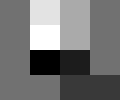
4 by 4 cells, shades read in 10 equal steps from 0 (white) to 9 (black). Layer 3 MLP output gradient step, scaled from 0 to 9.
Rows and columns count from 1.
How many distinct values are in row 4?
2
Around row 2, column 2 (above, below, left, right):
1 9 5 3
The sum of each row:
14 13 27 24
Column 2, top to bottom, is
1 0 9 5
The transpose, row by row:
5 5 5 5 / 1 0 9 5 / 3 3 8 7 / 5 5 5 7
